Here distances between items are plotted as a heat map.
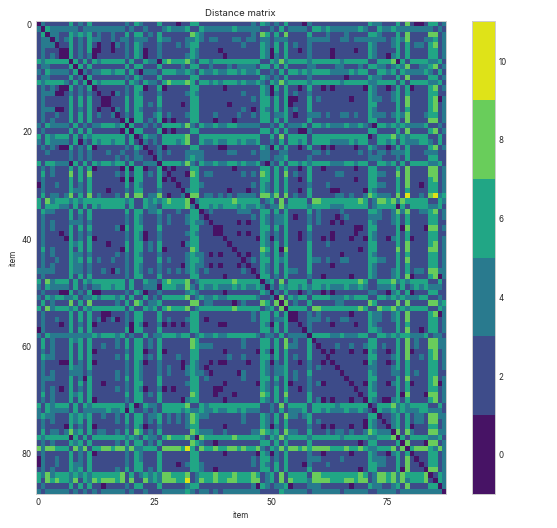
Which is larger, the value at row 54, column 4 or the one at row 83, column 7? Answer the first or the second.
the second
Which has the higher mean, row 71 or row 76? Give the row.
71
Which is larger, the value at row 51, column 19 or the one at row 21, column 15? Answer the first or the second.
the second
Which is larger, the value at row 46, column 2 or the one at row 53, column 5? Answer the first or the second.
the second
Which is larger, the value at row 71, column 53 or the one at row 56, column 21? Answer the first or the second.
the second
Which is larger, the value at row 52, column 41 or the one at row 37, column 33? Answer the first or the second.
the second
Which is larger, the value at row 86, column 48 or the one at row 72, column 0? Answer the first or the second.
the first
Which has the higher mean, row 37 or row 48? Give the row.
48
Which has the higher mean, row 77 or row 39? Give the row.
77
